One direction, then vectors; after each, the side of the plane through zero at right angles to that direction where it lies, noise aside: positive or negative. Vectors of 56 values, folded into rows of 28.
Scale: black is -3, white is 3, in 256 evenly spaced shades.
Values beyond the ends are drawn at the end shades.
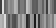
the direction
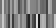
positive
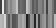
positive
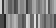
negative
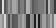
positive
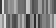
positive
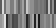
positive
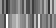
negative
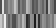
positive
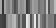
negative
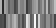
negative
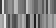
positive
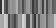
positive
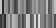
negative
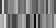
positive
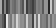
negative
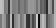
positive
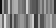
positive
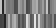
negative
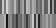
positive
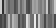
negative
